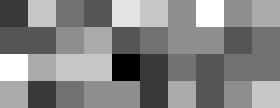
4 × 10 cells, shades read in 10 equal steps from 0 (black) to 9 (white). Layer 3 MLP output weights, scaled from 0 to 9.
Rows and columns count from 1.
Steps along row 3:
down up same down up up down up same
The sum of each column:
20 18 20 21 16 15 20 20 17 21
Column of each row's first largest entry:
8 4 1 10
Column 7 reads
5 5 4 6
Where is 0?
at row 3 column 5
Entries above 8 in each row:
1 0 1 0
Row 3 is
9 6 7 7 0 2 4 3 4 4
